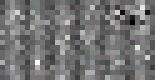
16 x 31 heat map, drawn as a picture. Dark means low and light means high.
Stripes: upright, repeating 6 times. Odd patch: rougher, in the top right. Roughest part: top right. Slope: none. Odd rows or columns: none.
